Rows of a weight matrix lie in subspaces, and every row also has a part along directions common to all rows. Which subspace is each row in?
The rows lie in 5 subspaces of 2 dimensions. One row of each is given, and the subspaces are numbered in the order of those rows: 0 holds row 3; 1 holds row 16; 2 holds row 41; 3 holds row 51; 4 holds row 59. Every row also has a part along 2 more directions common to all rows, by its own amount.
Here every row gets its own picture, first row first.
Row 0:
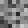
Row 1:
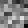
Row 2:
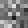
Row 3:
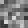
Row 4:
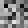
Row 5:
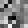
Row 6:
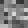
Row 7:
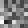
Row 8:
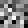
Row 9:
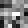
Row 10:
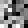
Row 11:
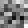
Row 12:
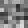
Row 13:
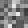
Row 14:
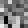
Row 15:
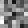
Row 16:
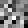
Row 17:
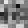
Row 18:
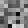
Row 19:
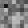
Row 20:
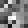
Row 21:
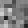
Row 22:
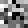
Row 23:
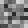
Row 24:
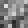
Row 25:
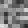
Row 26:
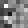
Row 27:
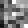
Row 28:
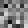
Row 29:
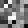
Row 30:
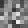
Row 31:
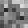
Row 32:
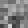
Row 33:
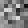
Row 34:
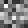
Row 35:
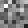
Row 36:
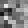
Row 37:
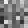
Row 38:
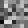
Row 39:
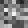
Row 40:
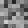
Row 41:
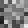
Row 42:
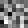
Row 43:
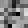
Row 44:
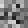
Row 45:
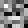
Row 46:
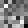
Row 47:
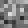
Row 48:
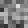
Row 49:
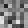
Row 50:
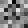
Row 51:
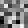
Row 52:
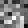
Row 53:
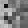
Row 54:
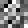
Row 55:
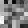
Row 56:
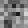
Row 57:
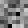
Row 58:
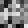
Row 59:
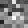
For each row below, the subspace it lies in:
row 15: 2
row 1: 0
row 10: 1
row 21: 1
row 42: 4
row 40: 0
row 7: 2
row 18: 3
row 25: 0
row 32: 4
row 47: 4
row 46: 2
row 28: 3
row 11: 0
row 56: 3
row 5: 4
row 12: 2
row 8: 1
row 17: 2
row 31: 0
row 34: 2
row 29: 4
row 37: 2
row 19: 4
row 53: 1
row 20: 4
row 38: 2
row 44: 3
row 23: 0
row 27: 0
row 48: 2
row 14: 4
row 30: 3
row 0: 3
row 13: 3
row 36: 1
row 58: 2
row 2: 3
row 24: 4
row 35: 4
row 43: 3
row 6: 0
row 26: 1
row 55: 2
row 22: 4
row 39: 0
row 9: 1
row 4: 0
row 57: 3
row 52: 0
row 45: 1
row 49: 3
